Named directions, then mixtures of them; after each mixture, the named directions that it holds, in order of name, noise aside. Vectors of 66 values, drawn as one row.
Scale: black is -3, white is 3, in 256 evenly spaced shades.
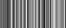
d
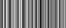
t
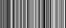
d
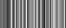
d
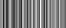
d, t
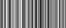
t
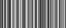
d, t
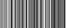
d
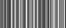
d, t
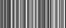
d, t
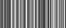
d, t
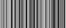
d, t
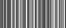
d, t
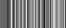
d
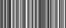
d, t
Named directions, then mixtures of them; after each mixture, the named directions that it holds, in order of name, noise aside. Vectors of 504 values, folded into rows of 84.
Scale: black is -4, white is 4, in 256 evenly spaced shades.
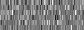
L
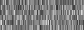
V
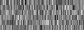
L, V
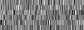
L, V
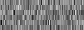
L, V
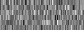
L, V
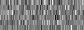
L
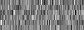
L, V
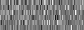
L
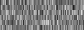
L, V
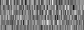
L, V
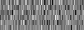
L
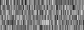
L, V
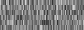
L, V
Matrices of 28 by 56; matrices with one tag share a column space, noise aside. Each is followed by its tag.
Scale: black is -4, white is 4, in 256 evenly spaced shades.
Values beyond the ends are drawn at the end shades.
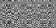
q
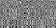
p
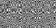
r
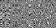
q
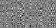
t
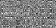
p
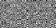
q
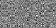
t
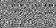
q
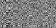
t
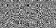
q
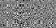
q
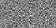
t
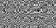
r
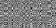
t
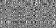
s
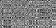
p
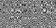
r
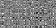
p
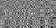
p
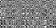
p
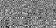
p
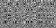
s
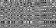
s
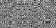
s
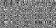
s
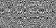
r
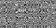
r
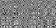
p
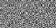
q
